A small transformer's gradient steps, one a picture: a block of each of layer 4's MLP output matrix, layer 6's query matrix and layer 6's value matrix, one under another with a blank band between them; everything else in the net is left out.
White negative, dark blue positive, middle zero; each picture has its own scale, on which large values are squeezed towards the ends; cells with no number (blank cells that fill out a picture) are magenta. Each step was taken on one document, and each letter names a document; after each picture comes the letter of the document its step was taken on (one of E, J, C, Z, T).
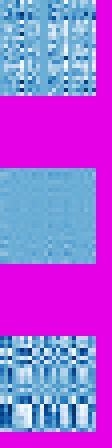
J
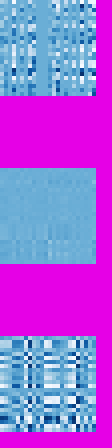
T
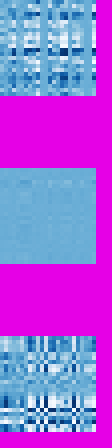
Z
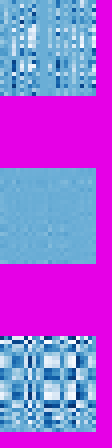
T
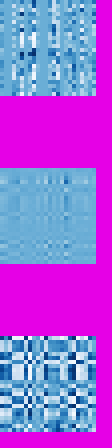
T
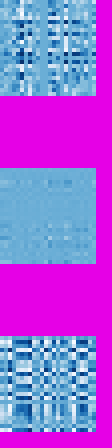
J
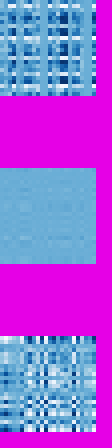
Z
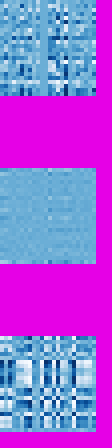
J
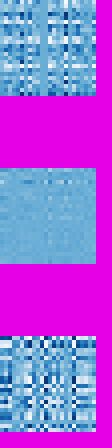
J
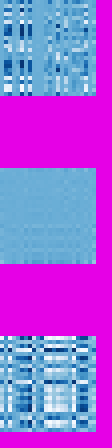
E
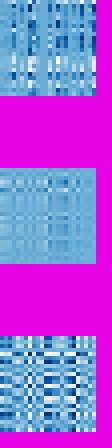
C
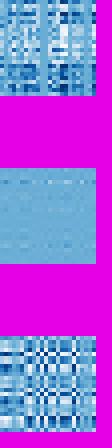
Z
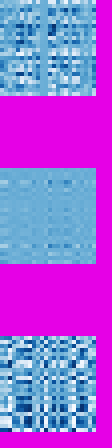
J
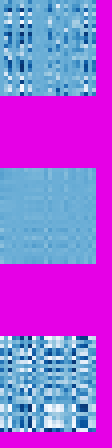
E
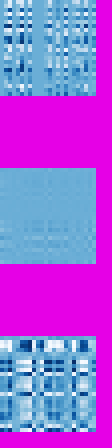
E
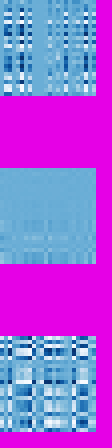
E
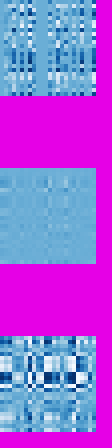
C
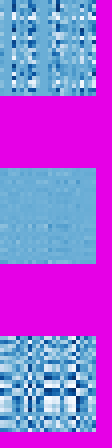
C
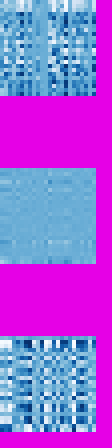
J
